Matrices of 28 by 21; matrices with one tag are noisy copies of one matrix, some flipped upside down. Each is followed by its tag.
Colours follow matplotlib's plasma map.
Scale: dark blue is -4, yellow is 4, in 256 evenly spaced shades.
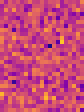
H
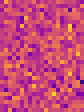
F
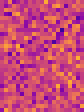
F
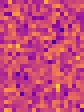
F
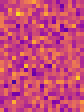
H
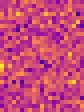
H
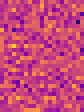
H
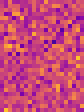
F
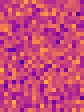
H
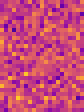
H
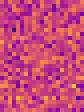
H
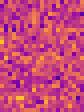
H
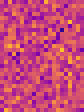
F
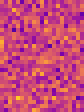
H
